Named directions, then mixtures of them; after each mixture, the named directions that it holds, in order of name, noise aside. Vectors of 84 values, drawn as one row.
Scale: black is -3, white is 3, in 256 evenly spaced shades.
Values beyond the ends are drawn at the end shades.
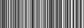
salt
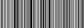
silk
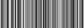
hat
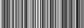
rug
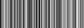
rug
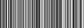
rug, salt, silk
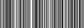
salt, silk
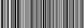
hat, salt, silk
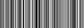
hat, rug, silk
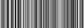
hat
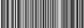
hat, rug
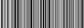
hat, silk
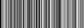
rug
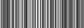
rug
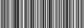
rug, salt, silk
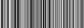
hat, salt, silk
